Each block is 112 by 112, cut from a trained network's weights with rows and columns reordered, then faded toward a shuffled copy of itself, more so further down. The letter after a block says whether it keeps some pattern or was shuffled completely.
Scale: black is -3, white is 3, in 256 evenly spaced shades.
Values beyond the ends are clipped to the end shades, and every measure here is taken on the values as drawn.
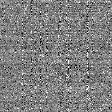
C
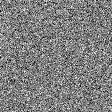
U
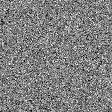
U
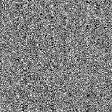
C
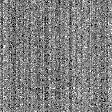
C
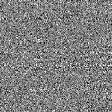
C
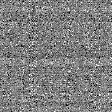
C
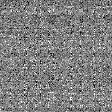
C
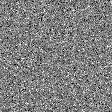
U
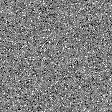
U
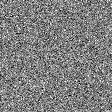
U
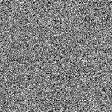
C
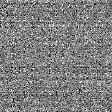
C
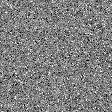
U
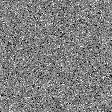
U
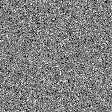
U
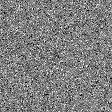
U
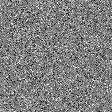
U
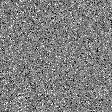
U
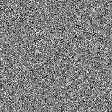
C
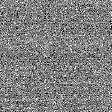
C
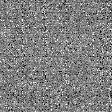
C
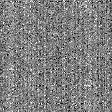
C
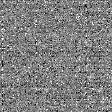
C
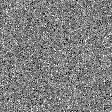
U
